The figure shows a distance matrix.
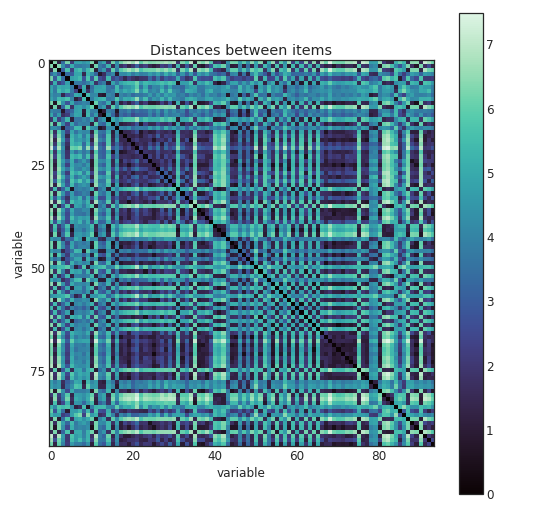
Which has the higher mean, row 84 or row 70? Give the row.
84
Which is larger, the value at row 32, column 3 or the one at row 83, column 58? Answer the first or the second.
the second
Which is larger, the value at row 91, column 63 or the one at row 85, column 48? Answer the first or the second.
the first
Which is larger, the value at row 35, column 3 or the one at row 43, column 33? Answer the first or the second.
the second
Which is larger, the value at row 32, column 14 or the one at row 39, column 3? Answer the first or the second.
the first
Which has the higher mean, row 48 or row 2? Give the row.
2
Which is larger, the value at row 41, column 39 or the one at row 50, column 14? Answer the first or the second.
the first
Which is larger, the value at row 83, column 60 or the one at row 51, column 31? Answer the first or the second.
the second
